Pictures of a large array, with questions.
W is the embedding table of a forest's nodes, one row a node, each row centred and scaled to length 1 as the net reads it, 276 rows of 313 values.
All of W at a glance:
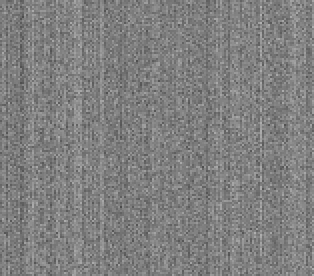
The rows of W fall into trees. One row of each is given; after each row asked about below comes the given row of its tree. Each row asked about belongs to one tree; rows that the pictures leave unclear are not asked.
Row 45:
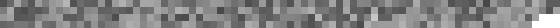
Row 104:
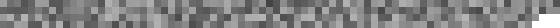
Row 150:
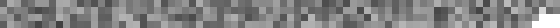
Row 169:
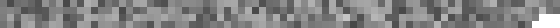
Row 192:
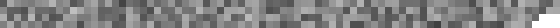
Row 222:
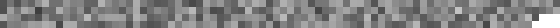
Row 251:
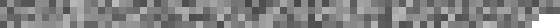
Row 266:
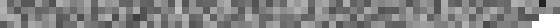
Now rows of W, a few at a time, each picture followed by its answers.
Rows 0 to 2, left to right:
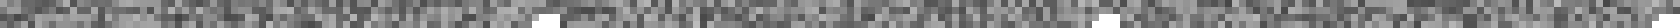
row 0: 45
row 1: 192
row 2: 150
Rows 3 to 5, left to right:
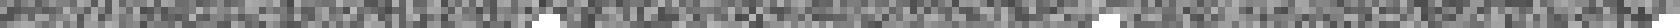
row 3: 192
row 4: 45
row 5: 150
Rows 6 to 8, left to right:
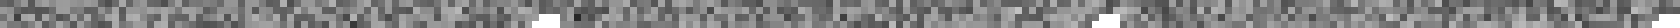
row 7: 45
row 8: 150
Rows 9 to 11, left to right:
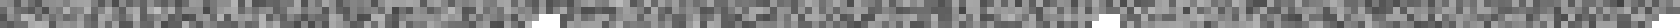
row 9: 169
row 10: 192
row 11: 251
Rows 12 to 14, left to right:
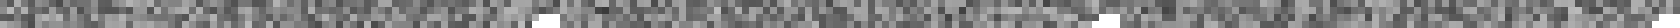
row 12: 45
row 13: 266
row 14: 150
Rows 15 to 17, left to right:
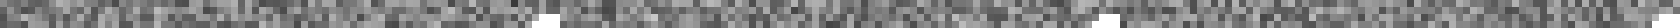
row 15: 169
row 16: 150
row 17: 192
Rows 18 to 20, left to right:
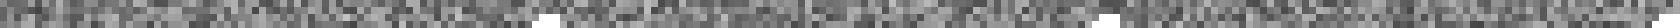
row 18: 169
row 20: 192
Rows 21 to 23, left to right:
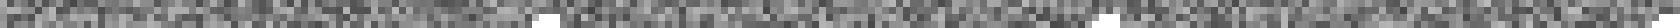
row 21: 45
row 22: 169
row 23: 169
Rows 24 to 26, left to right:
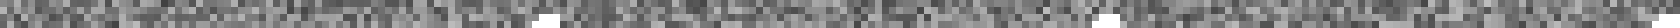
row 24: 150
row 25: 150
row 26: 169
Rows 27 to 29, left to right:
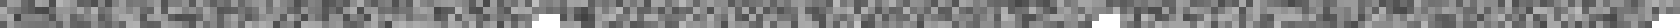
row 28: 45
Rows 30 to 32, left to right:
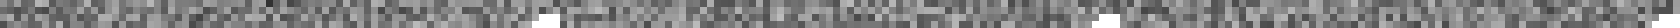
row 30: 104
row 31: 251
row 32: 169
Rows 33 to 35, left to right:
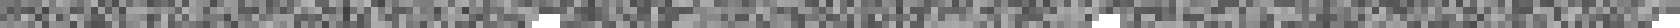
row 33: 169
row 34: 45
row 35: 169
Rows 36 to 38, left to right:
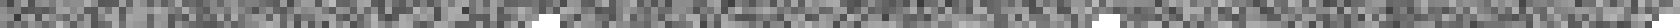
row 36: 169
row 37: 150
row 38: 192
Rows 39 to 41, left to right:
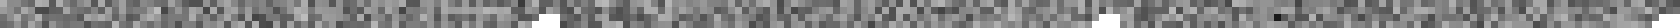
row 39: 266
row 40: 104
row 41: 45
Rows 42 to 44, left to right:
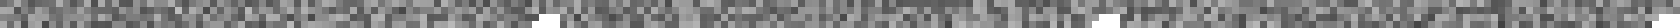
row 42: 266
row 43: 150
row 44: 192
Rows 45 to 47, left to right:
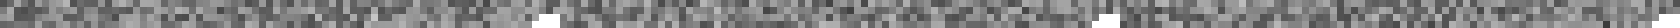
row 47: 104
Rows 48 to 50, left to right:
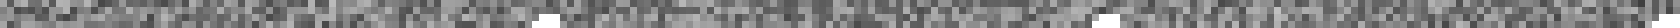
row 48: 169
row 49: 45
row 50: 169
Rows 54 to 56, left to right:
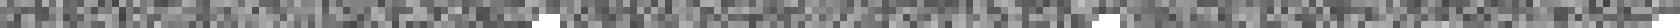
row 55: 150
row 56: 150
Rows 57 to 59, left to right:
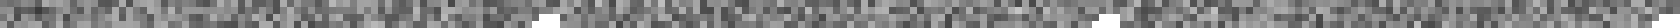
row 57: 169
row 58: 266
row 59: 45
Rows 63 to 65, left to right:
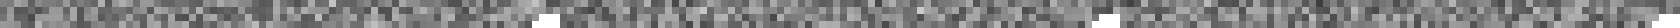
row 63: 45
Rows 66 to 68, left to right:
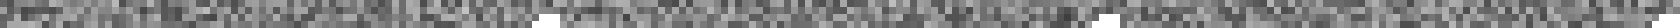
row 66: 192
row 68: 192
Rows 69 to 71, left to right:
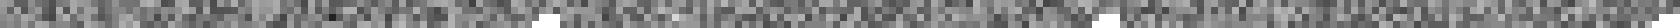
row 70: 150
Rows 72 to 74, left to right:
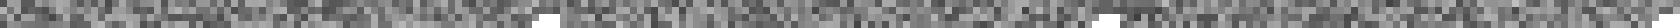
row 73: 169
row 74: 104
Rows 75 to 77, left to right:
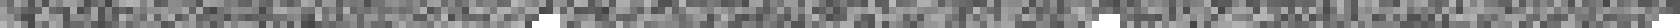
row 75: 45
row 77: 251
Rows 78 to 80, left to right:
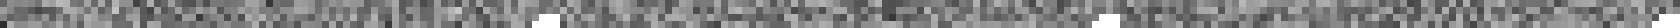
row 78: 192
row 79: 150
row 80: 104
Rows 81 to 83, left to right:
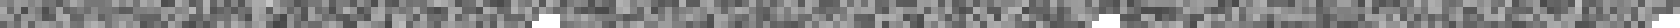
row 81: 150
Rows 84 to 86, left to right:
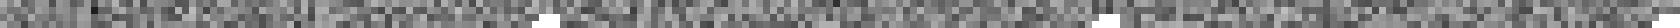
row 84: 266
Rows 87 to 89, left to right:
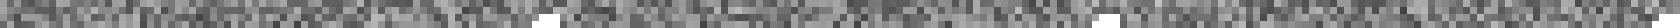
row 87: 150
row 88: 150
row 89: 266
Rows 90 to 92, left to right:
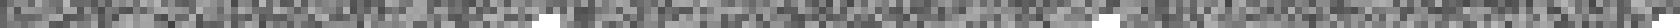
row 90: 45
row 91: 45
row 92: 150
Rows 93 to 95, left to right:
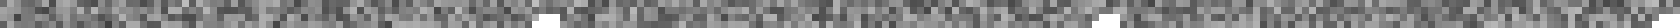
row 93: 150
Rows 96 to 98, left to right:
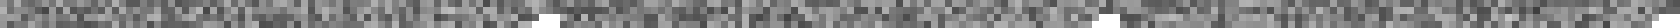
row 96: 266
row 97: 104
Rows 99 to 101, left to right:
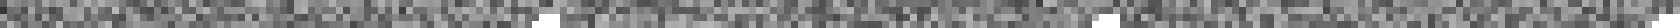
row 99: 192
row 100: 45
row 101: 169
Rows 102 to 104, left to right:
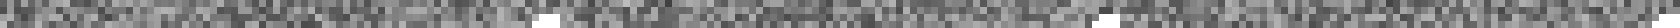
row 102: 45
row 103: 45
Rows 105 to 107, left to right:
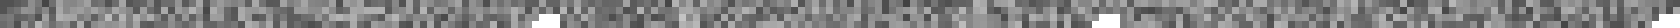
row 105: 251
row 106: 150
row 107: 169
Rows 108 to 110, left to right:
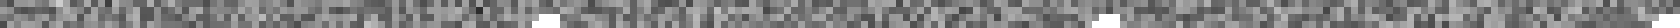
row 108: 192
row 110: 169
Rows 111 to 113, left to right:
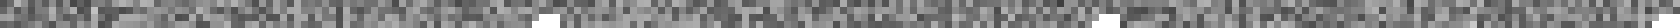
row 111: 45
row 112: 251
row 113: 192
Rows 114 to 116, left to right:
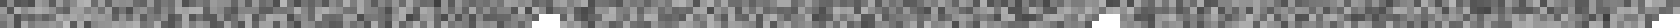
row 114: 251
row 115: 45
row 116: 45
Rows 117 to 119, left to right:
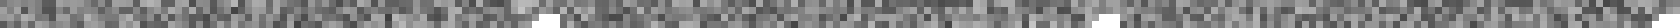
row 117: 150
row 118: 150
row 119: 150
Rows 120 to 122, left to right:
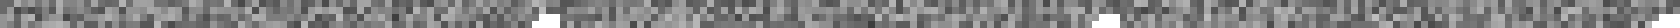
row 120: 169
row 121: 251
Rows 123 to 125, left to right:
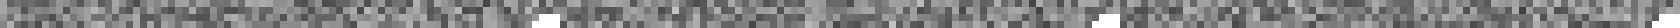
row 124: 192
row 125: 192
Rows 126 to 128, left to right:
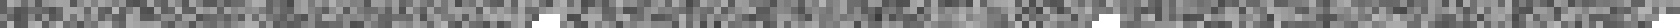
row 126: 192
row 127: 150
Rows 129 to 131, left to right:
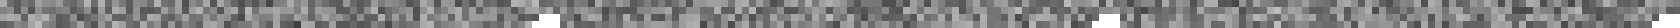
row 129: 266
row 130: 150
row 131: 169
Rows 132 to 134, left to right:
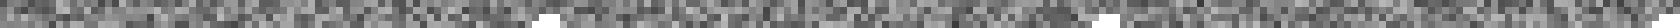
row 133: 169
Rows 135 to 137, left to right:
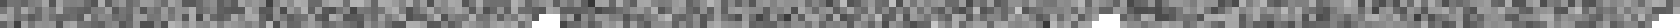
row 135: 222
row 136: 104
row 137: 169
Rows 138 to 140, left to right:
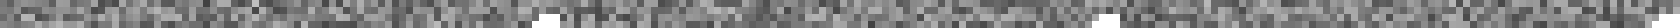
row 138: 169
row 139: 169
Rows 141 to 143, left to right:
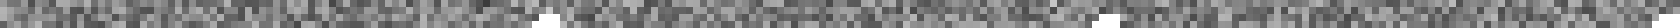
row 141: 266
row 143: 104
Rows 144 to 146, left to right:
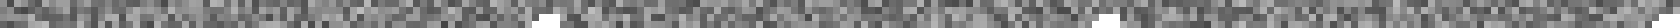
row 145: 150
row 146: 45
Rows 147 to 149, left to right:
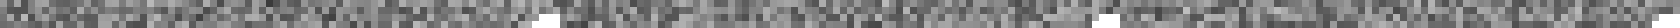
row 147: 104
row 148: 45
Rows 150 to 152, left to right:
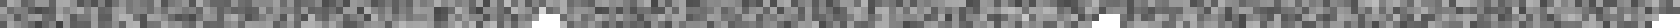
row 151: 266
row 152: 192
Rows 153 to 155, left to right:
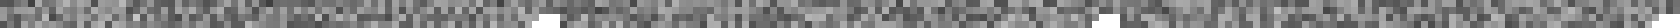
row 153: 251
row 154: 104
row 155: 169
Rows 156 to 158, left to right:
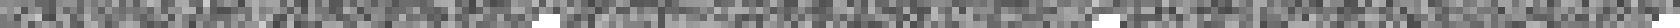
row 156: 150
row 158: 222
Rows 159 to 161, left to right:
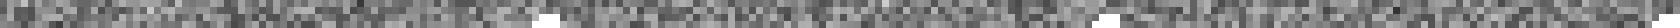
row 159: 45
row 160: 45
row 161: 169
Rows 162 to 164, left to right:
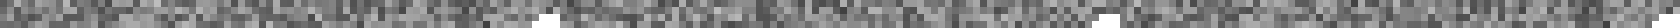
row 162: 45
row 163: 169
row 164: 45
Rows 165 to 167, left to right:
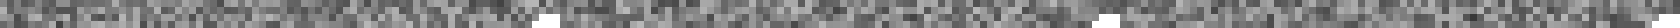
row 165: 150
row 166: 169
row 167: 169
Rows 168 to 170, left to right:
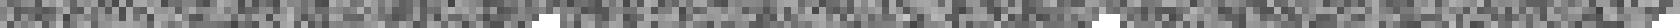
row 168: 169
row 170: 192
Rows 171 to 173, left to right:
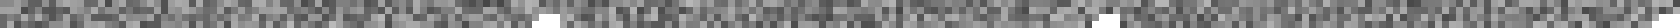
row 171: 150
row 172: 45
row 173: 104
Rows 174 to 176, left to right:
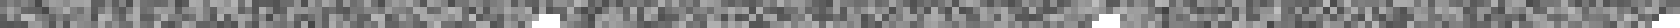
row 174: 169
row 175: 45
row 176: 266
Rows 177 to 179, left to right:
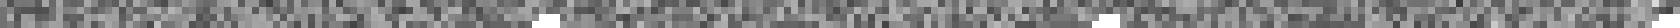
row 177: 169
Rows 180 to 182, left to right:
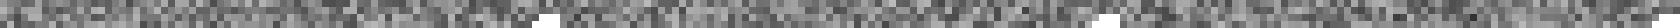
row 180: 150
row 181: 169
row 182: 150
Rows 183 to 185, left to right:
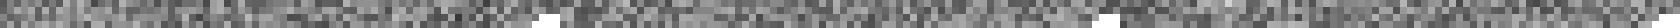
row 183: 251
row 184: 45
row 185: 104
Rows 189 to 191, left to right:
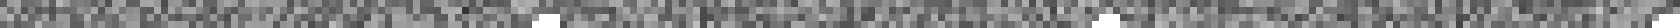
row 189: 150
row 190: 192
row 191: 45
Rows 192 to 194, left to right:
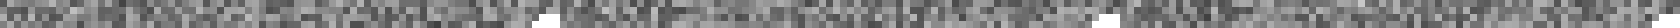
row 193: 45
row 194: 45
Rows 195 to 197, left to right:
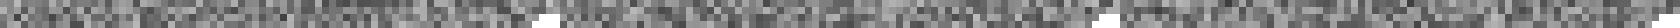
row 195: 150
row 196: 192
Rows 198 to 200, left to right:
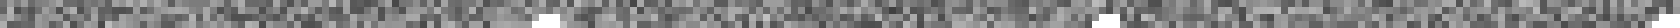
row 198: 45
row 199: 45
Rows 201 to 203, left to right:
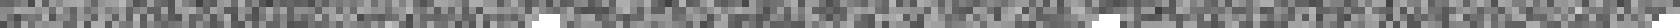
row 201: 251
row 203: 222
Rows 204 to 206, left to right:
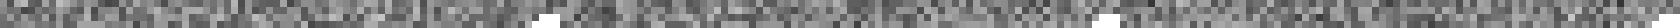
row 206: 251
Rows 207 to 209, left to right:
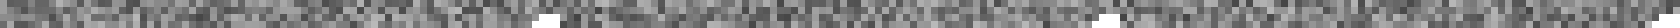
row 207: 150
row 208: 104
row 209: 169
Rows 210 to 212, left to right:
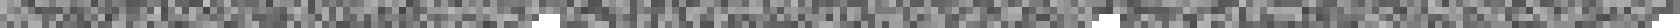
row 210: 266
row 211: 169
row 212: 169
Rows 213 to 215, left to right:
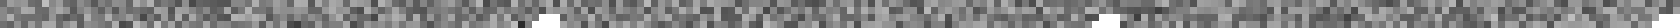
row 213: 222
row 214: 266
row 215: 104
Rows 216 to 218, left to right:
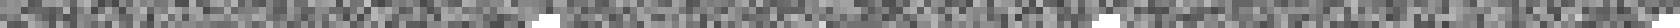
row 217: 150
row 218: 169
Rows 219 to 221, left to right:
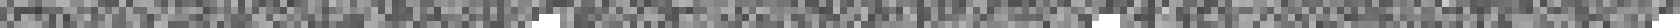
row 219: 169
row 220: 45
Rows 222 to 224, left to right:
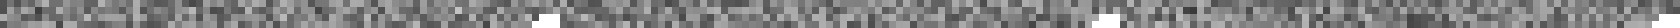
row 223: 169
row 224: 251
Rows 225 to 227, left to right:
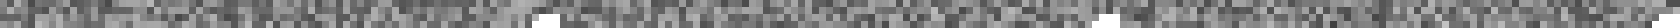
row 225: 45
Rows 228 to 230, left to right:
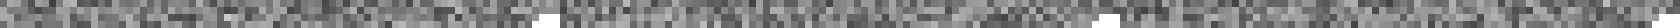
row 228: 150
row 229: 251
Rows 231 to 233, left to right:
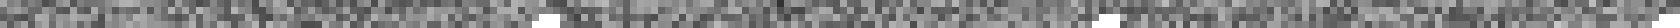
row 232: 104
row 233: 104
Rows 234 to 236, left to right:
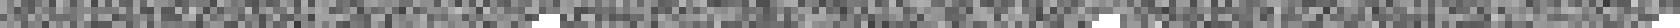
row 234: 266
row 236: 266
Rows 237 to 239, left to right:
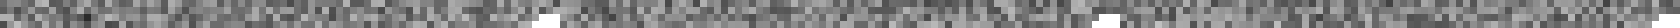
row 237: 104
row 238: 150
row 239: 251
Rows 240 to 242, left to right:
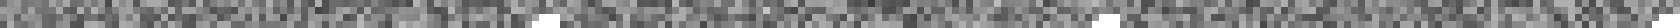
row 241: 150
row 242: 150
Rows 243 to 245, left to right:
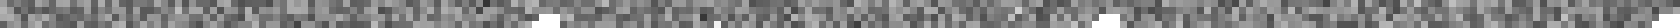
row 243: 266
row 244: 222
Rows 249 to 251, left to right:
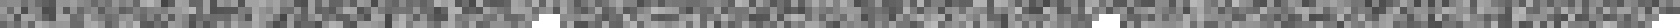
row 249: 150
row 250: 150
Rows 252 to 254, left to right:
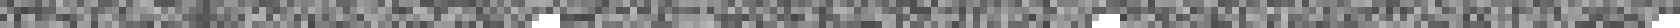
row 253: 45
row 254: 169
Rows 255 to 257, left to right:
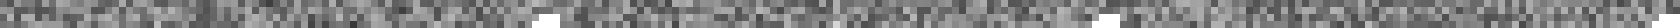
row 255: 169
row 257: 251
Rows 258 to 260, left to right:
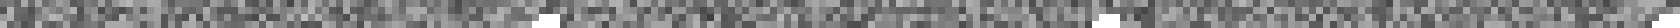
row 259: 192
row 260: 45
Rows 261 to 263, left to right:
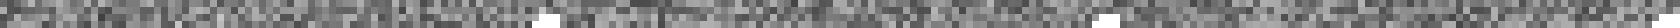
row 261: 192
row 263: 45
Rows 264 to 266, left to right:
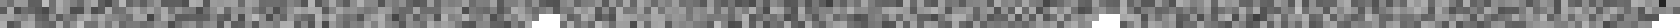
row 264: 169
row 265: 251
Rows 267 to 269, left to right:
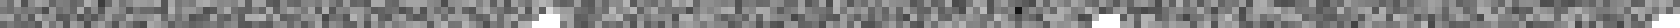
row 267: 104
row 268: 45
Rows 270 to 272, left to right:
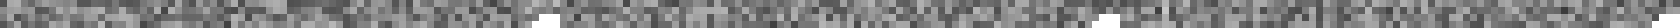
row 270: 150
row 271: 169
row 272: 222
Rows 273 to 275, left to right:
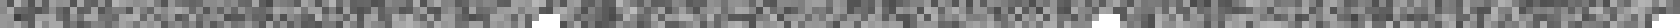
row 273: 45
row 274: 150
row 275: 45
